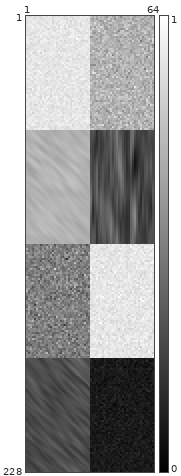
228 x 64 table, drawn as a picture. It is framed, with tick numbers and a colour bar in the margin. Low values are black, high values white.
It is made of 4 by 2 panels. Panel 1,1: very high, fine-grained, faint in contrast. Panel 1,2: high, fine-grained. Panel 2,1: high, slanting down to the right, faint in contrast. Panel 2,2: low, streaked downward. Panel 3,1: middling, fine-grained. Panel 3,2: very high, fine-grained, faint in contrast. Panel 4,1: low, slanting down to the right, faint in contrast. Panel 4,2: very low, fine-grained, faint in contrast.
